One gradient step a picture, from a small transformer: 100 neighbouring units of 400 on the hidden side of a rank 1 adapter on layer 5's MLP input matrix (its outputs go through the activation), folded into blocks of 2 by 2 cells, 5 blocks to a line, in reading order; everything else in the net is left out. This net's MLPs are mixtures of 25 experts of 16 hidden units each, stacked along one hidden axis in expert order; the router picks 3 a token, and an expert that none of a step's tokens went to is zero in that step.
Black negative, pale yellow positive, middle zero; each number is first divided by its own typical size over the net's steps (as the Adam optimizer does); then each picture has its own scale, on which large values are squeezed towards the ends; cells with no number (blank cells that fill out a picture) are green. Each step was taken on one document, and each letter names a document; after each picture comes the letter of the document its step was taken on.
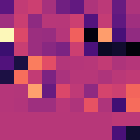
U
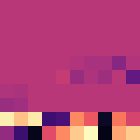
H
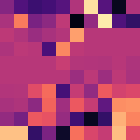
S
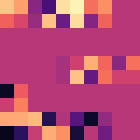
H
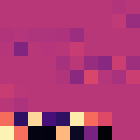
H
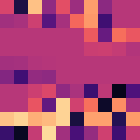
S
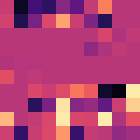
S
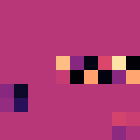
H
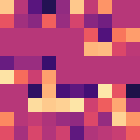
S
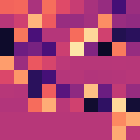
U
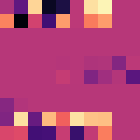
H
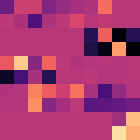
U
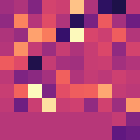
U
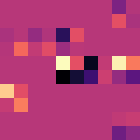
H
